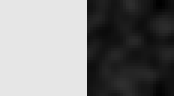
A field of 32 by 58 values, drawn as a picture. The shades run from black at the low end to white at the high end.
It is made of 1 by 2 panels. Panel 1,1: very high, flat. Panel 1,2: very low, blotchy, faint in contrast.
